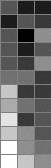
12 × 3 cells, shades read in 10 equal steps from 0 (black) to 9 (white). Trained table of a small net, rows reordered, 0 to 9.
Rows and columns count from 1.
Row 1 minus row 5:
0 -1 -4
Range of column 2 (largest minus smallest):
7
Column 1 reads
3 1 3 3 3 4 7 6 8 7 9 9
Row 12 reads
9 7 5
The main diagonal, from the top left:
3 3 5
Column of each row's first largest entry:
1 2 3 1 3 1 1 1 1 1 1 1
